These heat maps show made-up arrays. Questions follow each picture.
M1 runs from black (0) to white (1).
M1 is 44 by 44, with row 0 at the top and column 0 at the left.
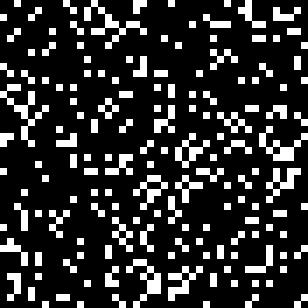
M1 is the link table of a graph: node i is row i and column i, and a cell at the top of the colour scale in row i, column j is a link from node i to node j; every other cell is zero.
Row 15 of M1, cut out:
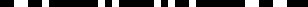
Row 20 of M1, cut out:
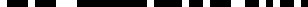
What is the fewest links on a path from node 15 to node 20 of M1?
2
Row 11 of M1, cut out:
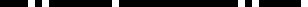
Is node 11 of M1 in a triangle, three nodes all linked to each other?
yes
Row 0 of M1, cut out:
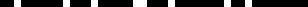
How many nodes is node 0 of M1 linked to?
8
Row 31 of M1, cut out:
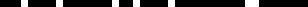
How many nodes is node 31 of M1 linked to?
7
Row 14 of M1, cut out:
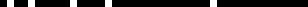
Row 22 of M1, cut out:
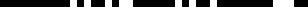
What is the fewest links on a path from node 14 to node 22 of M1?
2
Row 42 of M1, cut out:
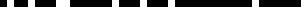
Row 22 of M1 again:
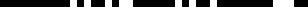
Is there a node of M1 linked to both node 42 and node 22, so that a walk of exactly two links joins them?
no
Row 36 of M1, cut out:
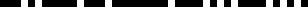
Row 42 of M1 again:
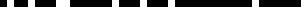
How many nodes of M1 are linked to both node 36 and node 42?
1
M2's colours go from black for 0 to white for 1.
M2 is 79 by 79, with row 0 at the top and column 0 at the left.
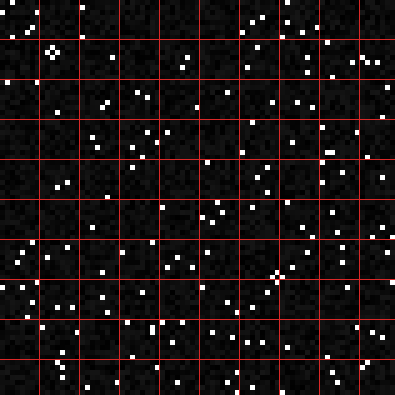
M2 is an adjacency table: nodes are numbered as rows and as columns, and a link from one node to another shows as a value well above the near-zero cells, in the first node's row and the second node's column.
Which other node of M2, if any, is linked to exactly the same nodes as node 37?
node 22
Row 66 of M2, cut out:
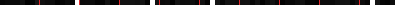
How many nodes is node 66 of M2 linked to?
4
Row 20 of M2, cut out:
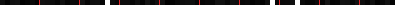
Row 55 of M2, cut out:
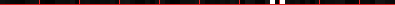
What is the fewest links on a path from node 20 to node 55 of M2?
2
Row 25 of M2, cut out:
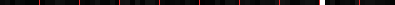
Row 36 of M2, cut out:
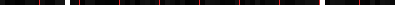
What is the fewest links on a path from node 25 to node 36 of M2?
2
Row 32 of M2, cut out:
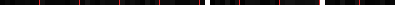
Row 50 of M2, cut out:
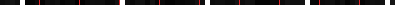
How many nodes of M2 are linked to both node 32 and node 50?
1
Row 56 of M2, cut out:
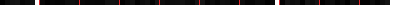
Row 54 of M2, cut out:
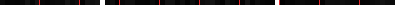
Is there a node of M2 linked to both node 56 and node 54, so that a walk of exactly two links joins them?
yes
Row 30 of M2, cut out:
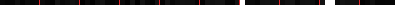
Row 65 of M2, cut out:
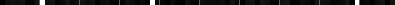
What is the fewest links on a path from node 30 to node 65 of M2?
1
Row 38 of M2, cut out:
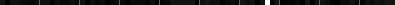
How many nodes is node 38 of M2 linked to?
1
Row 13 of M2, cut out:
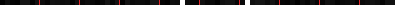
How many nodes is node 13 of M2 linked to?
2
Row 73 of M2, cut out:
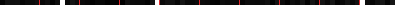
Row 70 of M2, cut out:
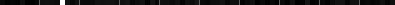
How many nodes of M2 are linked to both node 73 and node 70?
1
